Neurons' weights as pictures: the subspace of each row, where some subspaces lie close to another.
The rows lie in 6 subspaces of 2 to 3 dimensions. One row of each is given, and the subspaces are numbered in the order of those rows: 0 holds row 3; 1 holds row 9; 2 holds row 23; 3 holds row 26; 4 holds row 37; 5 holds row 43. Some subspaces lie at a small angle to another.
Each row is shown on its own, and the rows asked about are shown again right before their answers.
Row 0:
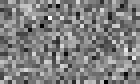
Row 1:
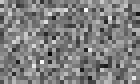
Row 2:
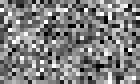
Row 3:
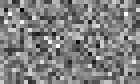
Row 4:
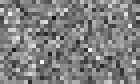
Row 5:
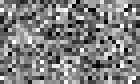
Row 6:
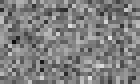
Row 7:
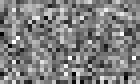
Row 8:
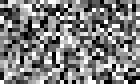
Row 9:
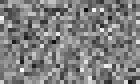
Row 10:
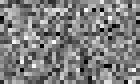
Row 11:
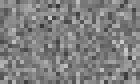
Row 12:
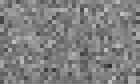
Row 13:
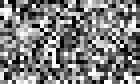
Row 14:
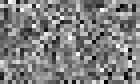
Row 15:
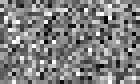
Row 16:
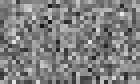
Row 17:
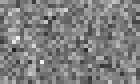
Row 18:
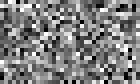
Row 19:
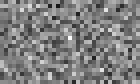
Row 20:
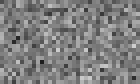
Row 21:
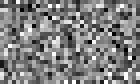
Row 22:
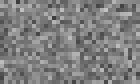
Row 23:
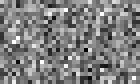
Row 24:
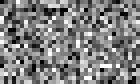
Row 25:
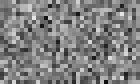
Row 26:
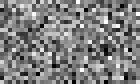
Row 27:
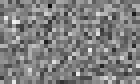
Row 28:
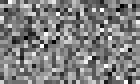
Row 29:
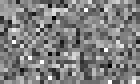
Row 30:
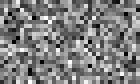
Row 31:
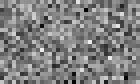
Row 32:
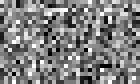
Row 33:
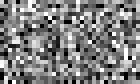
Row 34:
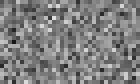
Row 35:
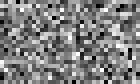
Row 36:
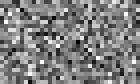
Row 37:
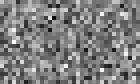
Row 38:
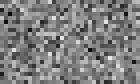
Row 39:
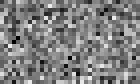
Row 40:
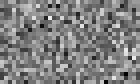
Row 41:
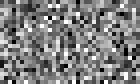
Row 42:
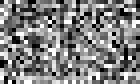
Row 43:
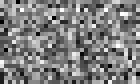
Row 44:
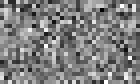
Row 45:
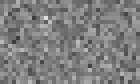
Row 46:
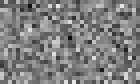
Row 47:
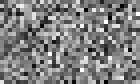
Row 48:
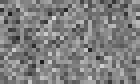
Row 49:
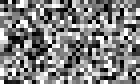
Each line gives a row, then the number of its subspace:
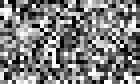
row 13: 5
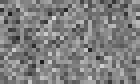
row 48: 0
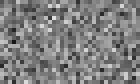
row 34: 4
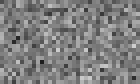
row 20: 2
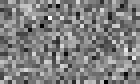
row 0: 4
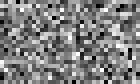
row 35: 5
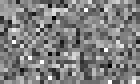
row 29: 1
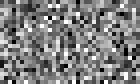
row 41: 4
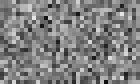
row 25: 2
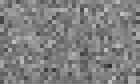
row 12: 5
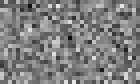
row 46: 1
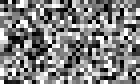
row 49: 0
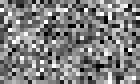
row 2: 3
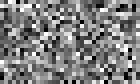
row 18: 5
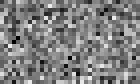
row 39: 3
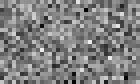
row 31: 3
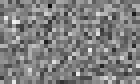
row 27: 3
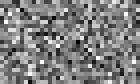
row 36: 0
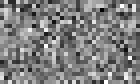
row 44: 5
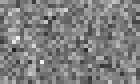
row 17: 0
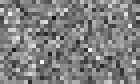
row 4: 0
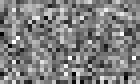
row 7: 3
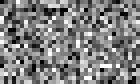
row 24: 4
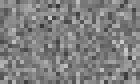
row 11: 4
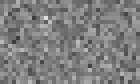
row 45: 0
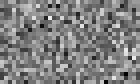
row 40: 4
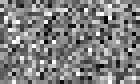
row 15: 3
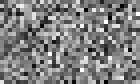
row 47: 2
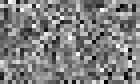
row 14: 5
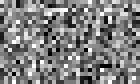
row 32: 2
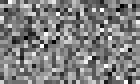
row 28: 5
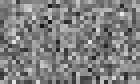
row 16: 2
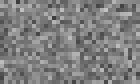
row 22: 5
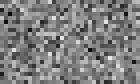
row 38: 0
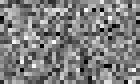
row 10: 1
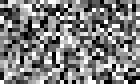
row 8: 1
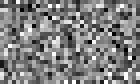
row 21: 1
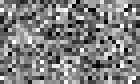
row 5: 3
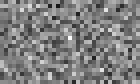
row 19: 1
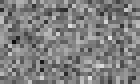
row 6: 3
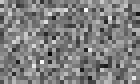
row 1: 2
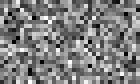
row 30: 0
